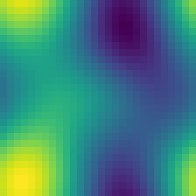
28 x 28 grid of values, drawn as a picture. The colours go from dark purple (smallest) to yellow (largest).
The top middle is the ninth with the lowest average. The ninth with the highest average is the bottom left. No lone cell stands out from its neighbours.
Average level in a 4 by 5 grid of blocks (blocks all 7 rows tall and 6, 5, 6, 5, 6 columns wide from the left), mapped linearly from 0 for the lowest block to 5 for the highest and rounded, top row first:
43102
33211
33212
54113
